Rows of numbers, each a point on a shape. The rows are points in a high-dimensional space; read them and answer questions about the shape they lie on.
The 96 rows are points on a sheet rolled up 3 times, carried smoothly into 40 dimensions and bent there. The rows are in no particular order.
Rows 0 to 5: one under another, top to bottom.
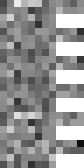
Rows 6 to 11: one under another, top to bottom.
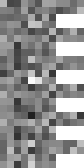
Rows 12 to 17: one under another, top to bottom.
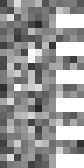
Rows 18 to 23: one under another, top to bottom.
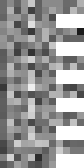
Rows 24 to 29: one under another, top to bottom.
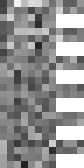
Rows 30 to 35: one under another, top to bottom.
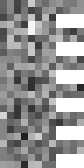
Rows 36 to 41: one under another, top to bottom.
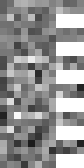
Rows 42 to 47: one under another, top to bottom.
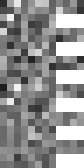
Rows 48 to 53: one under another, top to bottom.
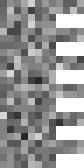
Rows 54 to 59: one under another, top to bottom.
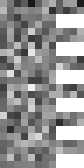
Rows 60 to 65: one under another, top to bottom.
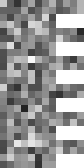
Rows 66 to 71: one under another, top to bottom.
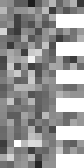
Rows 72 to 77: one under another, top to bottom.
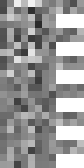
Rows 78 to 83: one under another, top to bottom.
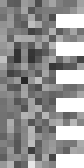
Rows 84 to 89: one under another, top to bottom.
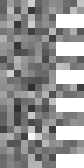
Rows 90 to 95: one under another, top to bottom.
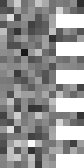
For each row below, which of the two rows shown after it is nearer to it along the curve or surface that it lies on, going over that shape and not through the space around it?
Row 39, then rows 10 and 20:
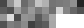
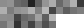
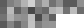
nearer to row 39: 10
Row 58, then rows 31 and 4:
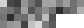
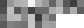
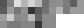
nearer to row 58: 31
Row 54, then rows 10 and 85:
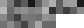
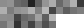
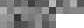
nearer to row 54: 10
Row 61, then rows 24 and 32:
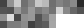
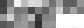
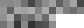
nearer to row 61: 32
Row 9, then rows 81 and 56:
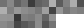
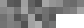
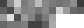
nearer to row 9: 81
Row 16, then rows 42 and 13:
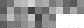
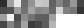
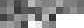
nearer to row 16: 13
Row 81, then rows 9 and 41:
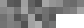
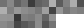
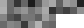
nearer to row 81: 9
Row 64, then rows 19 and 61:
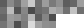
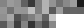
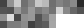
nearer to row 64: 61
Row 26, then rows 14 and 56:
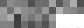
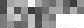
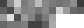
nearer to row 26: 56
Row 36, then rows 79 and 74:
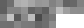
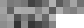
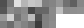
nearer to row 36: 74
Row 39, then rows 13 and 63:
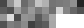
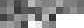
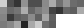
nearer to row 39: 63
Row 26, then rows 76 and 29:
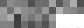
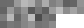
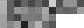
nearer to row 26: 76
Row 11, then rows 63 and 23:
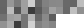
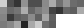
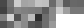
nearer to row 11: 23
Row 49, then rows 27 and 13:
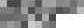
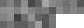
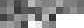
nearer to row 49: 27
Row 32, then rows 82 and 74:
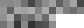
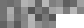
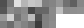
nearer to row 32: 74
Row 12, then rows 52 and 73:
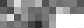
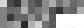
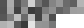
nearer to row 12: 52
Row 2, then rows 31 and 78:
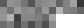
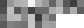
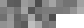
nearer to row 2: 78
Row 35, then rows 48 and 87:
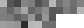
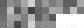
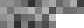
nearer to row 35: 48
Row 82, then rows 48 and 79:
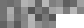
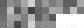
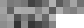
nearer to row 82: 48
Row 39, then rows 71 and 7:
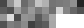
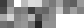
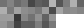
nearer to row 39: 7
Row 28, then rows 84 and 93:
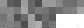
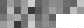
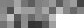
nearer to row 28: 84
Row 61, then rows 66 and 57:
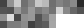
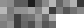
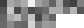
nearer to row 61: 66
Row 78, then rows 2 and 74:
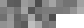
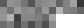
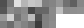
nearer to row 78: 2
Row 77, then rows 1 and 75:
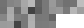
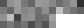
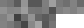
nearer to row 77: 75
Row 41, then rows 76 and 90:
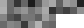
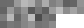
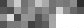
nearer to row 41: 90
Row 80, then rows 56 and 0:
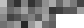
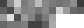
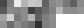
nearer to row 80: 56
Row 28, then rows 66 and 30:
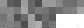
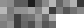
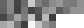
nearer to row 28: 66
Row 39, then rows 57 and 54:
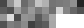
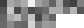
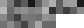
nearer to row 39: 54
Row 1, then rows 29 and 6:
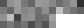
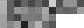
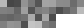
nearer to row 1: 6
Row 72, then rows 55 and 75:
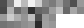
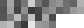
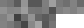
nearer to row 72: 55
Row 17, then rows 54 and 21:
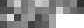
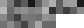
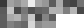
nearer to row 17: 54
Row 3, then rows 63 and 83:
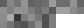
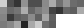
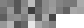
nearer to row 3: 83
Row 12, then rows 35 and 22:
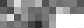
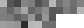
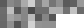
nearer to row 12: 22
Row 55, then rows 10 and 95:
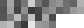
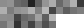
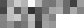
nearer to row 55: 95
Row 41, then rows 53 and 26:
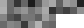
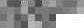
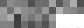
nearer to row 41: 26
